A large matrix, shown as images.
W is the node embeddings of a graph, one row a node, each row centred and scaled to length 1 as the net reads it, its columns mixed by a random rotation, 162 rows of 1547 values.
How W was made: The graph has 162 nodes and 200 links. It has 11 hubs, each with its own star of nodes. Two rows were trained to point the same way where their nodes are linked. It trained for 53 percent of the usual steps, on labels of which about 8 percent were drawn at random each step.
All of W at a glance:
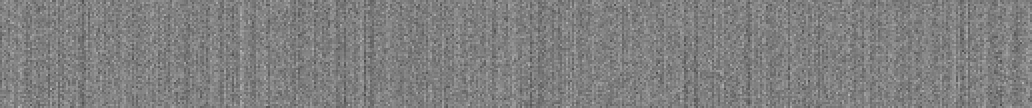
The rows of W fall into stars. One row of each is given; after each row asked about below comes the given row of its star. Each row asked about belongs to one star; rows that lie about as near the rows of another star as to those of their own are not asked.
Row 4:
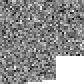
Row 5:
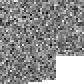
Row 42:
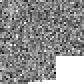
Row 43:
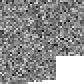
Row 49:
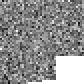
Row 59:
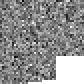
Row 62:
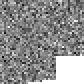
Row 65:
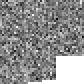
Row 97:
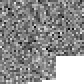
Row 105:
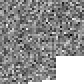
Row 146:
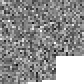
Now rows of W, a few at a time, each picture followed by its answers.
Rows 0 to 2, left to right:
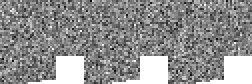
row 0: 5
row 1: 4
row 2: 105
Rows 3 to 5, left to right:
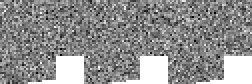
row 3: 59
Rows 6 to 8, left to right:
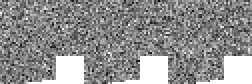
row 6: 49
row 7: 49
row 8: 105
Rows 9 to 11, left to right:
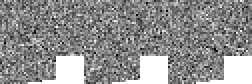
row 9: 59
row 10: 5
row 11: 62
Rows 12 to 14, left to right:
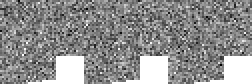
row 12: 65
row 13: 97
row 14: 97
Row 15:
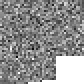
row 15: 146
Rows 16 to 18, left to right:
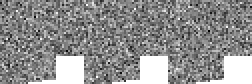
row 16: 42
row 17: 105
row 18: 5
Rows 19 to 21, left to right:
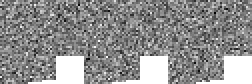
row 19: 43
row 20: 105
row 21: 43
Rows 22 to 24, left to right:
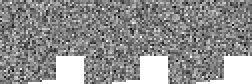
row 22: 97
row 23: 43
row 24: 65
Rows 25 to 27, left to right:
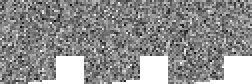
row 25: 42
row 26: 146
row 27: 97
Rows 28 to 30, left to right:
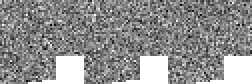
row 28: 59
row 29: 146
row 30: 105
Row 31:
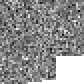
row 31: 97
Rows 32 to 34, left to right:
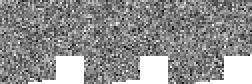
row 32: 62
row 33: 62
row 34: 49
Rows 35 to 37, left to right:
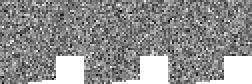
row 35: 5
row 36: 43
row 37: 42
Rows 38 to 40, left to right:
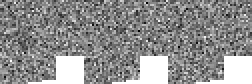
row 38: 97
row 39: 105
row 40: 97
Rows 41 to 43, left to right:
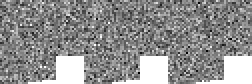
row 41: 105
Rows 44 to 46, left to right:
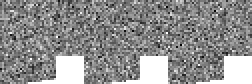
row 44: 5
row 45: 146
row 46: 5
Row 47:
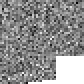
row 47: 42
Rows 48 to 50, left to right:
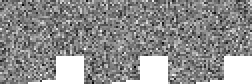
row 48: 105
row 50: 5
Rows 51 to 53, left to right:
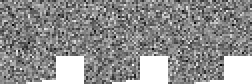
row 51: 97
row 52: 43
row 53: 43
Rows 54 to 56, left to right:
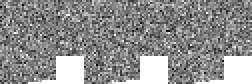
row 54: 105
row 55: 4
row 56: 49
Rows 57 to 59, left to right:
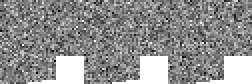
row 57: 65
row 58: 105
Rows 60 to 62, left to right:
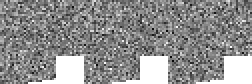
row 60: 59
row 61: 4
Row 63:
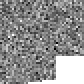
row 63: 65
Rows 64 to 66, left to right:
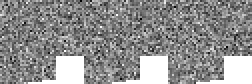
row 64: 49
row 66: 42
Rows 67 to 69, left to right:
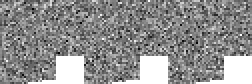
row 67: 43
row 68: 65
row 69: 97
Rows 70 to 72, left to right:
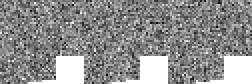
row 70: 43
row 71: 49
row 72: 4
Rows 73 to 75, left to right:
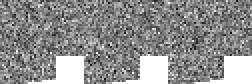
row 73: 97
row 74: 5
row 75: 97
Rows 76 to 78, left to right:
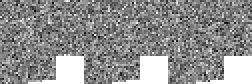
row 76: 43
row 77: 62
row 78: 146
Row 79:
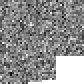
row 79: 42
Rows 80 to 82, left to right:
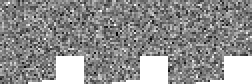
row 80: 62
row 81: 42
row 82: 59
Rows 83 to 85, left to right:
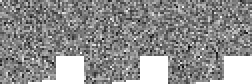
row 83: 105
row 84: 42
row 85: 49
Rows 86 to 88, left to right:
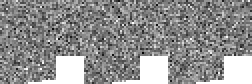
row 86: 4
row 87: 43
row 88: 146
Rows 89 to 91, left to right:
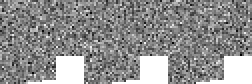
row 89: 4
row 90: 62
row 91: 62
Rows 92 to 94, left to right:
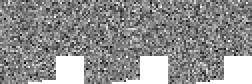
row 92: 62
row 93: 97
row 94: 146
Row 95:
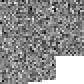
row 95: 62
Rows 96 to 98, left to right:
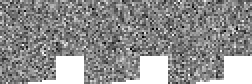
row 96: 105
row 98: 49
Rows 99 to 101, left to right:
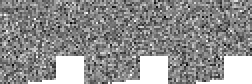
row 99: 4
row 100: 59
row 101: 4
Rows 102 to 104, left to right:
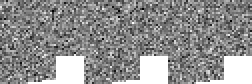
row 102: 62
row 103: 43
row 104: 146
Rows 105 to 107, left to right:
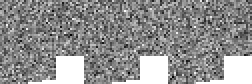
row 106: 42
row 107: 49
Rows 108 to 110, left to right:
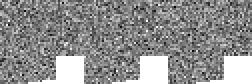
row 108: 105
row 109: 43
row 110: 62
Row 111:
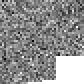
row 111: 62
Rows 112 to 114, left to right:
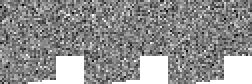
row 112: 43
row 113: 65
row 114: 65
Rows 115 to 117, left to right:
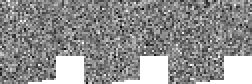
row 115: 5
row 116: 43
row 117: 43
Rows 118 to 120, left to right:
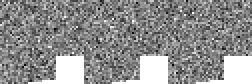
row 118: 43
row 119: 65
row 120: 65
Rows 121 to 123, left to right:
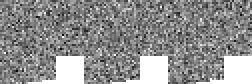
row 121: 97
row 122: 97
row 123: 59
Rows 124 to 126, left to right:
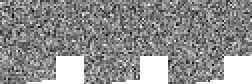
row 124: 97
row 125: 59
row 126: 105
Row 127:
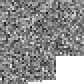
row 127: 43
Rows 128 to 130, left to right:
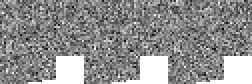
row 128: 59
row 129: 146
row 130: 62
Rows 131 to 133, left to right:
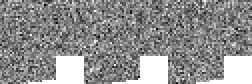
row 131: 4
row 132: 5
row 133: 105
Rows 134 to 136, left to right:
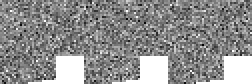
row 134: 5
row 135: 42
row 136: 62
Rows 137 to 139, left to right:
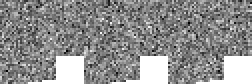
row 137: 42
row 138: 59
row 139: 49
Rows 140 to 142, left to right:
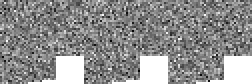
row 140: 62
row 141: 4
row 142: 146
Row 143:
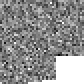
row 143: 62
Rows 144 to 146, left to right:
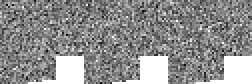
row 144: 49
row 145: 65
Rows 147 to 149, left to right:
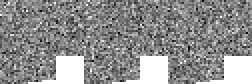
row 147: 4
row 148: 59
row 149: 42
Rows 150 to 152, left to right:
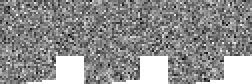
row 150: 65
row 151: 146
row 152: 59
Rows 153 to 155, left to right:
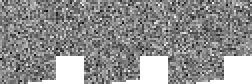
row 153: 5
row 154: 4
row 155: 105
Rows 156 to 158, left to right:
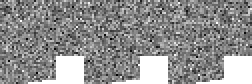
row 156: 65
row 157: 62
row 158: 5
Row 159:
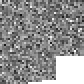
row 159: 49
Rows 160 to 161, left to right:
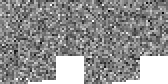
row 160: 4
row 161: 105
